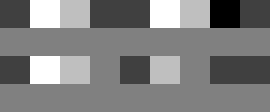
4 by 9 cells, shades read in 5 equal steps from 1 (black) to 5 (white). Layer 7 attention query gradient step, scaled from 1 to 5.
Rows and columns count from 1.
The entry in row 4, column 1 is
3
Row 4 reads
3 3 3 3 3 3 3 3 3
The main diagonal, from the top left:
2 3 4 3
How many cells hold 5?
3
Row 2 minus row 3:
1 -2 -1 0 1 -1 0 1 1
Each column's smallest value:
2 3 3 2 2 3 3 1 2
